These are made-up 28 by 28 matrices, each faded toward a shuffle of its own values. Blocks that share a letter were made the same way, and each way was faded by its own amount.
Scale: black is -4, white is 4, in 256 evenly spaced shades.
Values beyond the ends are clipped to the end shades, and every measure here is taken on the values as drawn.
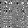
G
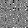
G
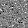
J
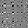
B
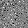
J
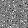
J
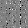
G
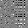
B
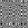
B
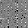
G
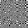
B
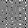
B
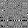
B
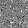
J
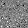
J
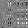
B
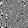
G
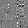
G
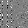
G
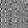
B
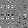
B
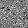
J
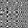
B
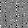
G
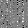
G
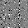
G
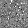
J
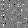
G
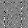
G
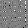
B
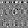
B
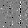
G
